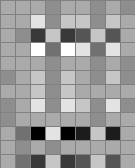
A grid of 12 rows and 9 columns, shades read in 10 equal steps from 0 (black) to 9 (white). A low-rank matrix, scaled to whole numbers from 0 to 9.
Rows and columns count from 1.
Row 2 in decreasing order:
8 7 7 7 6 6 6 5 5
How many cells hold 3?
4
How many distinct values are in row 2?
4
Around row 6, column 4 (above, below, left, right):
5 5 7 7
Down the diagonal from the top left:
6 6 2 4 6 6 6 8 6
